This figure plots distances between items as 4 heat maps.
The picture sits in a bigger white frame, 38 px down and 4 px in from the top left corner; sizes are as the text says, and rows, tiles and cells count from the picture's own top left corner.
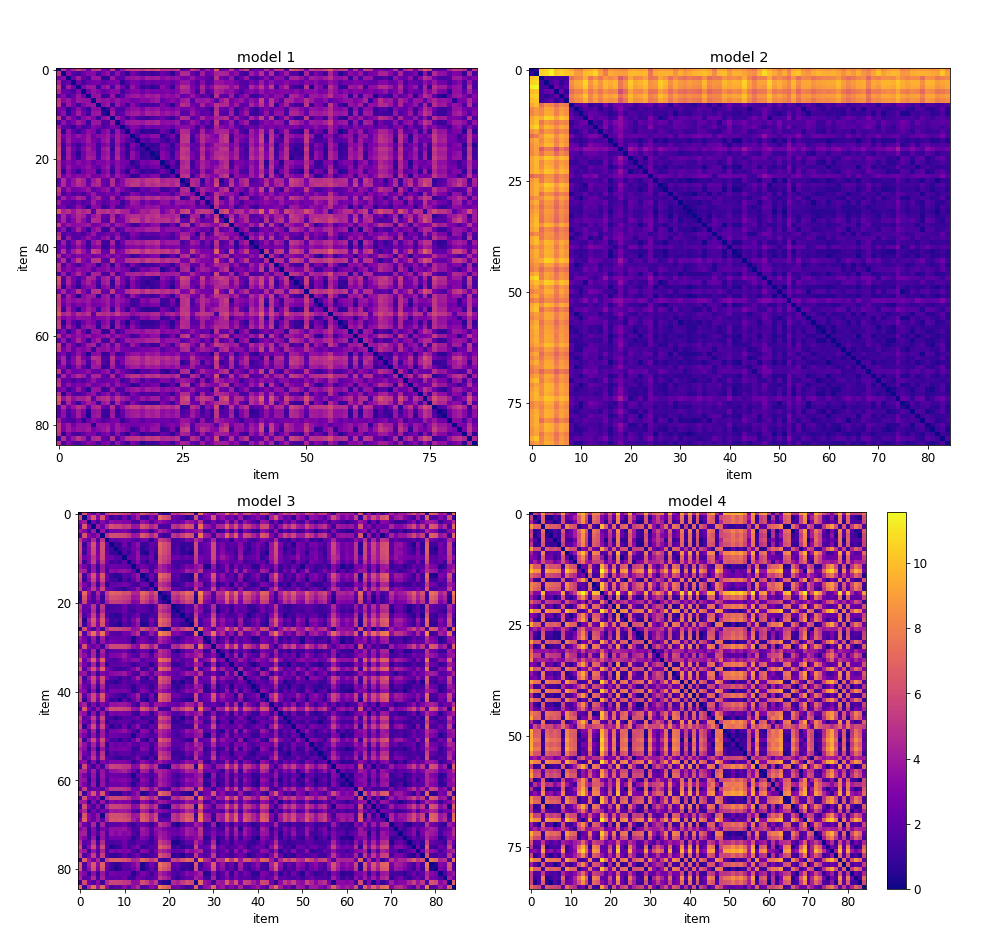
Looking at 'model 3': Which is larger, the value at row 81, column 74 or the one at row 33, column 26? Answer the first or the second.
the second
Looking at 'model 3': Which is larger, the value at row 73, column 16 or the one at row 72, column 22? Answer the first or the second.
the second
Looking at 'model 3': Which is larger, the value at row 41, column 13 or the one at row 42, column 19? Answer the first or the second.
the second
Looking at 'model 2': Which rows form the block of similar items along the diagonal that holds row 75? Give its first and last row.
8 to 84
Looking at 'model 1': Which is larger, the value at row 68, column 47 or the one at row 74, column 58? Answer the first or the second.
the second
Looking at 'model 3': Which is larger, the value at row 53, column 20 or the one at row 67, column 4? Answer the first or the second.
the first
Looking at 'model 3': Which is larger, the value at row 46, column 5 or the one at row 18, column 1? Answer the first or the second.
the second
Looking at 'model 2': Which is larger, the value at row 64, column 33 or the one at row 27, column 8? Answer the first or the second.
the second
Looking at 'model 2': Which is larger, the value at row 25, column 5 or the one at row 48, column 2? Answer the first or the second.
the second
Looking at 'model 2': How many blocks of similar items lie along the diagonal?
3
